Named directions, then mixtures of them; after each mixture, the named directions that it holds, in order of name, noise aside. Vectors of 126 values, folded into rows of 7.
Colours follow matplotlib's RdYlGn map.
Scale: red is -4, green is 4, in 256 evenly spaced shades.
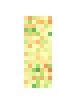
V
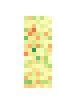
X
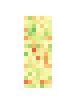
X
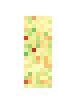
X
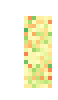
V, X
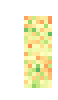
V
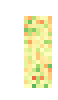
V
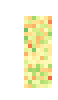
V, X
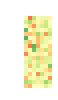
V, X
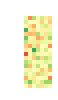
V, X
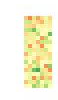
V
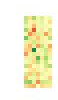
X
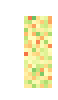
V, X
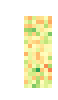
V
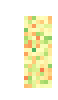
V, X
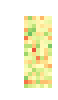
X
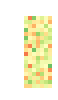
V, X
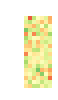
V, X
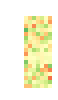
V, X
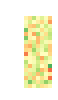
V, X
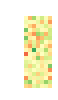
V, X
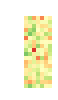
X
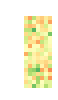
V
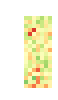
V, X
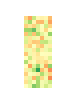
V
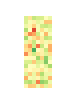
X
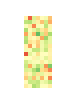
V, X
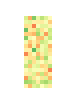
V, X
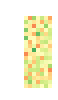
V, X
